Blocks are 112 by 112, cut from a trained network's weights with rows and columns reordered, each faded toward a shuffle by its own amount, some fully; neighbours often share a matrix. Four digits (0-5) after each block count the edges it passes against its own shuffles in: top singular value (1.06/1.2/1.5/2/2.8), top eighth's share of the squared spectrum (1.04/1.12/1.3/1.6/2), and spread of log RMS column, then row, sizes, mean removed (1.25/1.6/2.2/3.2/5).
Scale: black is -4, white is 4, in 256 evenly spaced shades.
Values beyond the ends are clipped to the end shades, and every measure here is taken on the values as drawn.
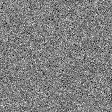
0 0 0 0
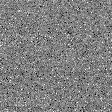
0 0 0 0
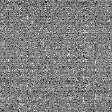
3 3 3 0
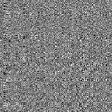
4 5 3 3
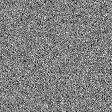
0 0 0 0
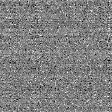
3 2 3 0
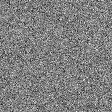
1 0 0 0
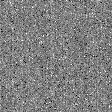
2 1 0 0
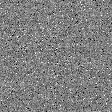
1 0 0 0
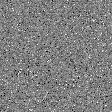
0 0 0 0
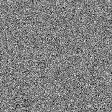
2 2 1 0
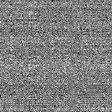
4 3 3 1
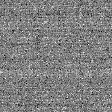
3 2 2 0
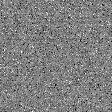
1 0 0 0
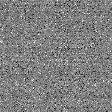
2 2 2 0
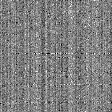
4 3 2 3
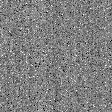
2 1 0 0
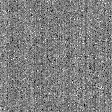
3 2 0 1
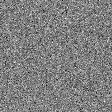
0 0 0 0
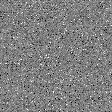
0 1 0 0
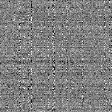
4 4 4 0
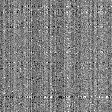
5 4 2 3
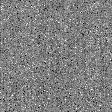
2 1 0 0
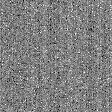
3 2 0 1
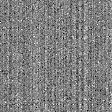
4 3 1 2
